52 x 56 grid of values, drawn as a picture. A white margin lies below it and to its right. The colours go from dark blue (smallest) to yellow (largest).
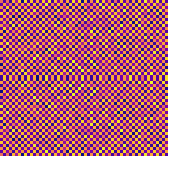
Grain: checkered. Mirror symmetry: top to bottom. Slope: none. Histogram: two levels. Odd rows or columns: none.
